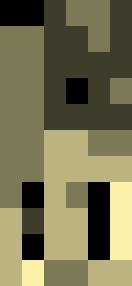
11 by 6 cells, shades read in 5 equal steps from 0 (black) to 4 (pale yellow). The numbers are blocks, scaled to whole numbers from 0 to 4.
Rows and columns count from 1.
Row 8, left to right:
2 0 3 2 0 4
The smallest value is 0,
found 8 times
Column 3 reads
1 1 1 1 1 3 3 3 3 3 2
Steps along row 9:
down up same down up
